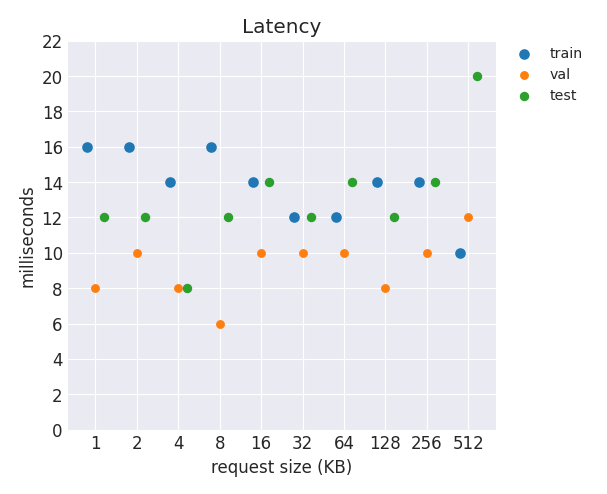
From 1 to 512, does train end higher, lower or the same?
lower
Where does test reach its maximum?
512
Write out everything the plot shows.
Title: Latency
x-axis: request size (KB), ticks 1 2 4 8 16 32 64 128 256 512
y-axis: milliseconds, ticks 0 2 4 6 8 10 12 14 16 18 20 22
Legend: train, val, test
Values:
train: 16 16 14 16 14 12 12 14 14 10
val: 8 10 8 6 10 10 10 8 10 12
test: 12 12 8 12 14 12 14 12 14 20
